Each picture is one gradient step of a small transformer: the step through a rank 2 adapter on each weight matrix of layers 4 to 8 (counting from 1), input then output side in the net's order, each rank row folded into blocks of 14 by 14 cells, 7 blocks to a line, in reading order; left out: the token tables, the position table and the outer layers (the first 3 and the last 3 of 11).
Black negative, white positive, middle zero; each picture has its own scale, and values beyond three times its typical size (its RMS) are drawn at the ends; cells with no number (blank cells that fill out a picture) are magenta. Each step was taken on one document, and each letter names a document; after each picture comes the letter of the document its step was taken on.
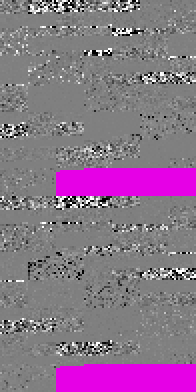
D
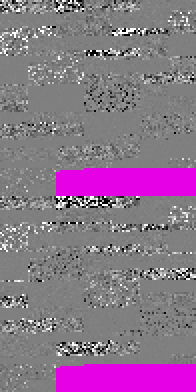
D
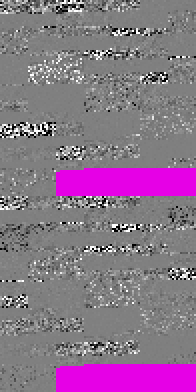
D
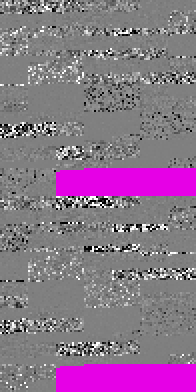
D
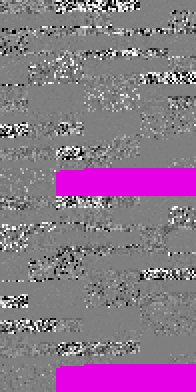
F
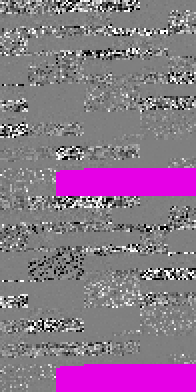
F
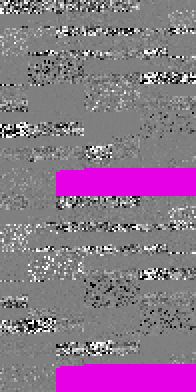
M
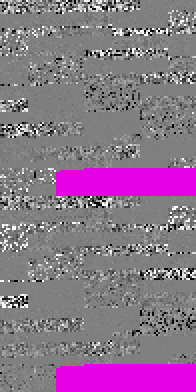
F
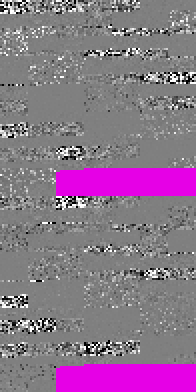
F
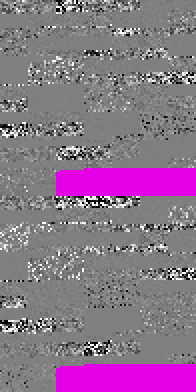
D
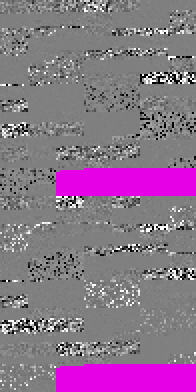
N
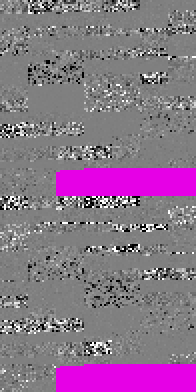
M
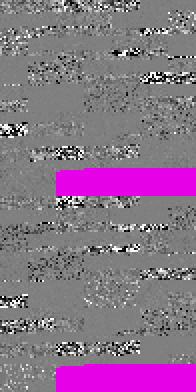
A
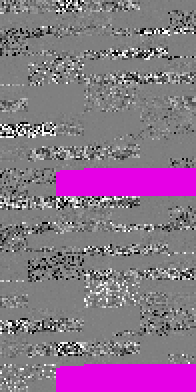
A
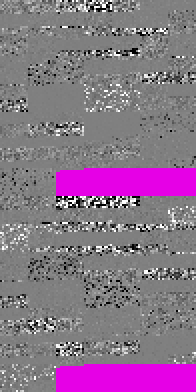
M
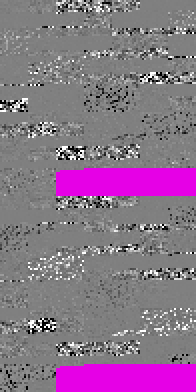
A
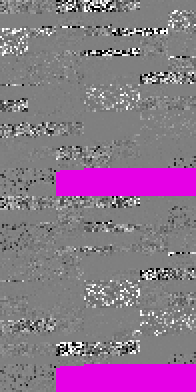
N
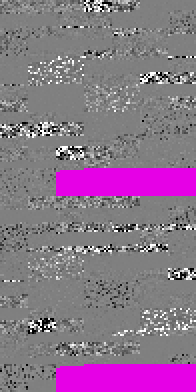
A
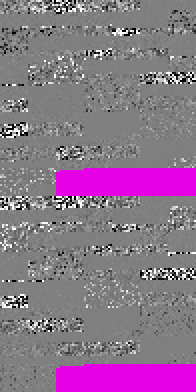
F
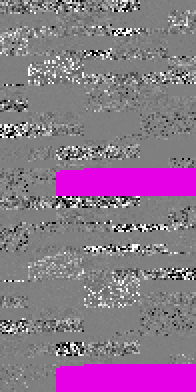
D
